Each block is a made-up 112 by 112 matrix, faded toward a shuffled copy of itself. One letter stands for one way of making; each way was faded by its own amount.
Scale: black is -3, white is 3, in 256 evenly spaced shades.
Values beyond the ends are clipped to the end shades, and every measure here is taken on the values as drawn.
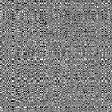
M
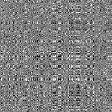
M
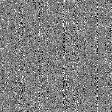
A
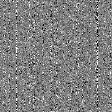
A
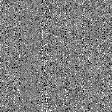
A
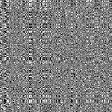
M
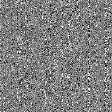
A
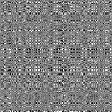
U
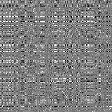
U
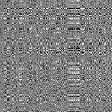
U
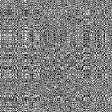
M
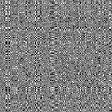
M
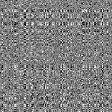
M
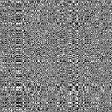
M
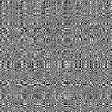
U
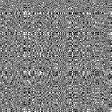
M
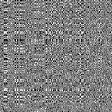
M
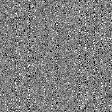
A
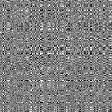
U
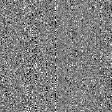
A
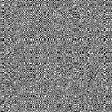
M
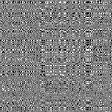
U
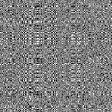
M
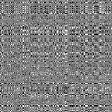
U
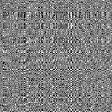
M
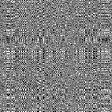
M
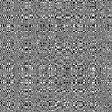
U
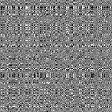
U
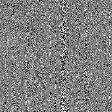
A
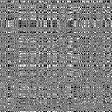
U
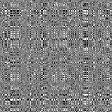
U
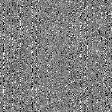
A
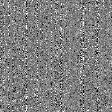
A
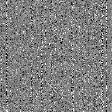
A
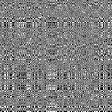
U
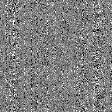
A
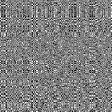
M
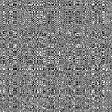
M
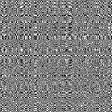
U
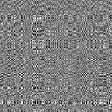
U
